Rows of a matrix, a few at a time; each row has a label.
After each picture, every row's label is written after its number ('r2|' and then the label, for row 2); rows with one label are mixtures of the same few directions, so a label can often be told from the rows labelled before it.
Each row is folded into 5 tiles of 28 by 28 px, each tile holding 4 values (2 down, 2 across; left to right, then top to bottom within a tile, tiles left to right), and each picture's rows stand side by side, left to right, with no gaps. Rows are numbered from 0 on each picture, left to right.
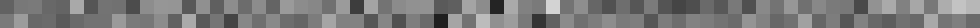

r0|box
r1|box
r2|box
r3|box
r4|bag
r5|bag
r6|bag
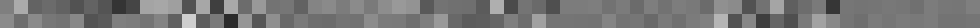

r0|bag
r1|box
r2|bag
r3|box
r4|box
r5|box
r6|box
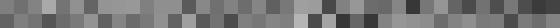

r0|bag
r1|box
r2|box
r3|bag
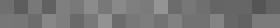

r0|bag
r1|bag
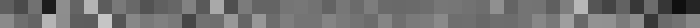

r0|bag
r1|box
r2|bag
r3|box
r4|bag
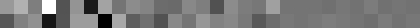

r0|bag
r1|box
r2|bag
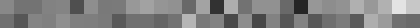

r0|box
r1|box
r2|bag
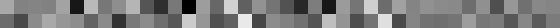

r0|box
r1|bag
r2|bag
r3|box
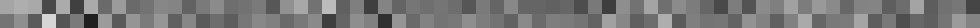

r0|box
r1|box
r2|bag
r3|bag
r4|bag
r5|bag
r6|box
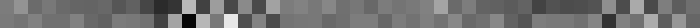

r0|bag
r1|box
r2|bag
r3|bag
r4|box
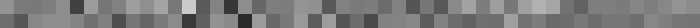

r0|box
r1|bag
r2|box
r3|bag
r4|bag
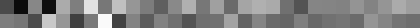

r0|bag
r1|bag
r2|bag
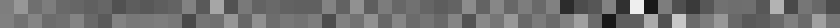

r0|bag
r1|box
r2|box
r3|box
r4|box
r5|box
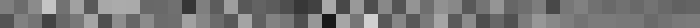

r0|bag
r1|bag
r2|box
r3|box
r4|bag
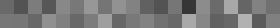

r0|bag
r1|bag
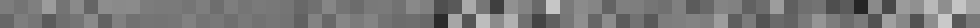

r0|bag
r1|box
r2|box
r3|box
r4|box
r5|box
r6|bag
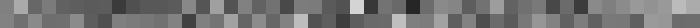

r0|bag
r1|box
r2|box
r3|box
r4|bag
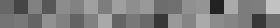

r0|bag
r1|box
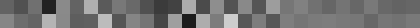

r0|bag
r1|box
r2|bag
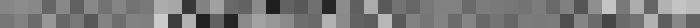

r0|box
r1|box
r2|bag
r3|box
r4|bag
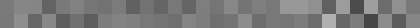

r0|box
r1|bag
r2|box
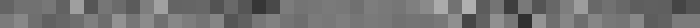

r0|box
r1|bag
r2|box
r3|bag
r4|bag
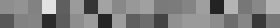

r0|bag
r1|box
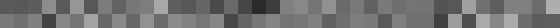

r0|box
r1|bag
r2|bag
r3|box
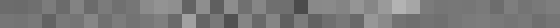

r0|box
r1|box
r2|bag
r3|box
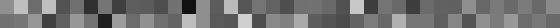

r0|bag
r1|bag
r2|box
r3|box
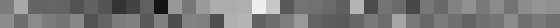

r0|bag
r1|bag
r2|box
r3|bag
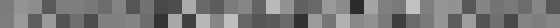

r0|box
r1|box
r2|box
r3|box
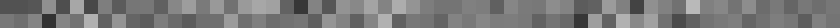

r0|box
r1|bag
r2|bag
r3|box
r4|box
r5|bag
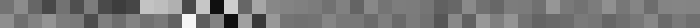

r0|bag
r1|box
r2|box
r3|box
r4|bag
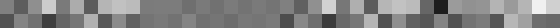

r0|bag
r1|box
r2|bag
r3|bag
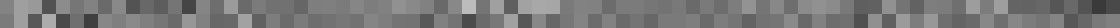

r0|box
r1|bag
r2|bag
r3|bag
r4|box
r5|bag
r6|box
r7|bag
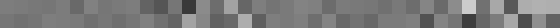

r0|box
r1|bag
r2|box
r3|bag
